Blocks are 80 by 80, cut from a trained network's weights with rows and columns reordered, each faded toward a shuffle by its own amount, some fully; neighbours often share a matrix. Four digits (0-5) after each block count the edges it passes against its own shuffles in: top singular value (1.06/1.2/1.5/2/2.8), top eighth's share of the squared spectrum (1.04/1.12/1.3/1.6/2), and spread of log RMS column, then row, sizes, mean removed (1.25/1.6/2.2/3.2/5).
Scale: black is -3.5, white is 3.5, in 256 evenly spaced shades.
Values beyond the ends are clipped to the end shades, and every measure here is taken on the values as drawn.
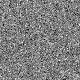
0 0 0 0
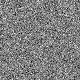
0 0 0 0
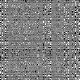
4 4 4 0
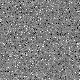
1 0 0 0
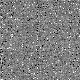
1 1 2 0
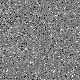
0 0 0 0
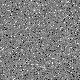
0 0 0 0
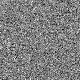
0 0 0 0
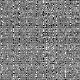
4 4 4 0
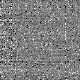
3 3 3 0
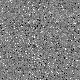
1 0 0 0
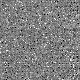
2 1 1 0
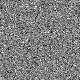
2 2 0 0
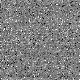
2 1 1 0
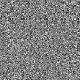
3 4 1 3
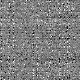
3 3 3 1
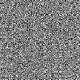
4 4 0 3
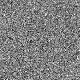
2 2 0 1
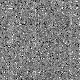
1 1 0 1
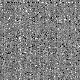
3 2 0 2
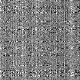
4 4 1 3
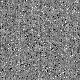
1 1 0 0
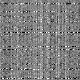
4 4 0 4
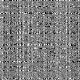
4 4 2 4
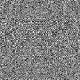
4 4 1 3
